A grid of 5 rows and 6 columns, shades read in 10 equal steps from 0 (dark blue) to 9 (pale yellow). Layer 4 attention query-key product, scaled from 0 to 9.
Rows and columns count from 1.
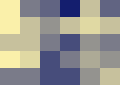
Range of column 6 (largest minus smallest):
4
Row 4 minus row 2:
0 1 -3 -3 -2 -2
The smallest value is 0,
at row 1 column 4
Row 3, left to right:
7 7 4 2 5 4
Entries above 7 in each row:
1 2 0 2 0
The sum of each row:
26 43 29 34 24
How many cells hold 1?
0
